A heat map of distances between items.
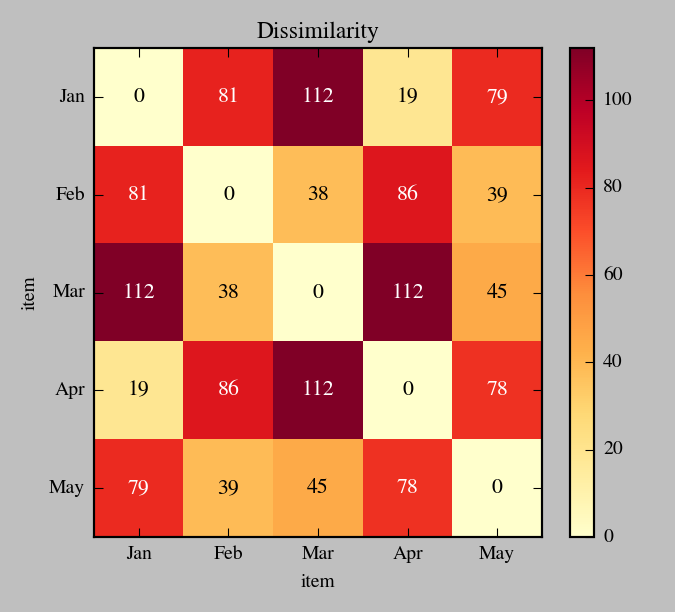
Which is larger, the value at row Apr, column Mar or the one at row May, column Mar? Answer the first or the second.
the first
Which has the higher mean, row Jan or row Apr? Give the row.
Apr
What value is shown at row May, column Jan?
79
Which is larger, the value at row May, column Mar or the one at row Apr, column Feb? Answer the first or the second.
the second
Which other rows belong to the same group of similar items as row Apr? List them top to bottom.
Jan
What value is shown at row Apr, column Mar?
112
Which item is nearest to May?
Feb
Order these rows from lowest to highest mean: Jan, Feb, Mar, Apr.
Feb, Jan, Apr, Mar
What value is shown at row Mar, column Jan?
112
